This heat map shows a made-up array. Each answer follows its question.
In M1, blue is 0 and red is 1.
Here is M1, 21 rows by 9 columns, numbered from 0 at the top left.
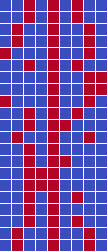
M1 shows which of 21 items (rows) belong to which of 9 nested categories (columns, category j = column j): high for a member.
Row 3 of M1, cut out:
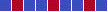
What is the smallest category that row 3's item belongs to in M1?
1
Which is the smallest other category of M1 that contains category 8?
7
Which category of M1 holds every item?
4
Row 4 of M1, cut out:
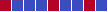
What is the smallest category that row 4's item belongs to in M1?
0
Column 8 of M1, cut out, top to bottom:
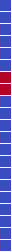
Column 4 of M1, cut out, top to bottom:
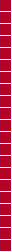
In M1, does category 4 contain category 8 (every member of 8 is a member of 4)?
yes
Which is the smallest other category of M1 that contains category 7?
4
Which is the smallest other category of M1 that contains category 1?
7
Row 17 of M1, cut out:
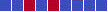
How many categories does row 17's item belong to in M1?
2
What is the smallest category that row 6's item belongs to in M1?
8
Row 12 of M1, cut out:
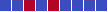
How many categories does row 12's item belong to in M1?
2
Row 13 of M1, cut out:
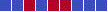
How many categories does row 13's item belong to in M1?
3
